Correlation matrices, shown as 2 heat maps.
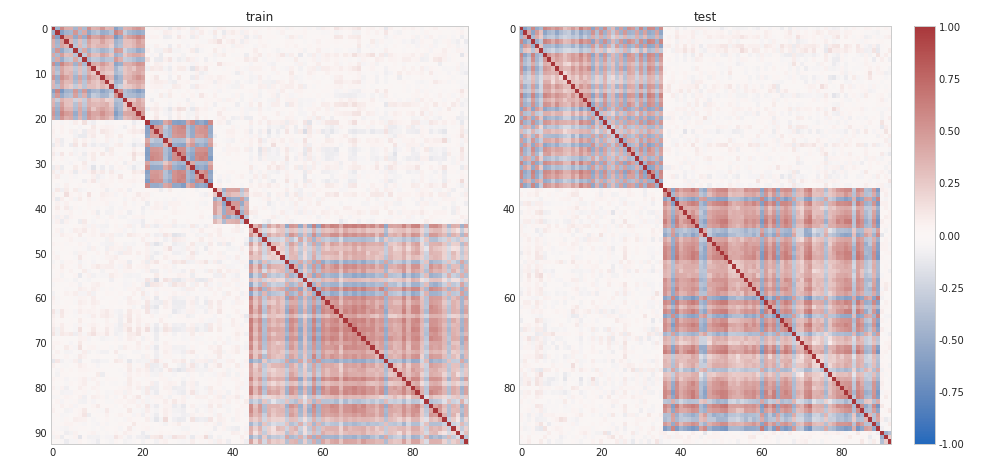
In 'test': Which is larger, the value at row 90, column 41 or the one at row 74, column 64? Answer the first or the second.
the first
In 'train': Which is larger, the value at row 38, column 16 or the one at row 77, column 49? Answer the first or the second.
the second
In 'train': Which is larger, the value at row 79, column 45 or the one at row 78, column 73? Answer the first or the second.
the second
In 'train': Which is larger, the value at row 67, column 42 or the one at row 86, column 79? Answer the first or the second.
the second
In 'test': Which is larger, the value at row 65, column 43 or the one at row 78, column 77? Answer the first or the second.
the first
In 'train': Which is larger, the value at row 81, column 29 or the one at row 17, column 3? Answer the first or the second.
the second
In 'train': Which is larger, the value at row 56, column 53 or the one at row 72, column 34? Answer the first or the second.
the first
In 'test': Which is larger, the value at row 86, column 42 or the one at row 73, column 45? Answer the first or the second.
the second
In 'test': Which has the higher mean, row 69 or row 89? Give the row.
69
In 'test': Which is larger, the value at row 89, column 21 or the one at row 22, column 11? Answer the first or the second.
the first
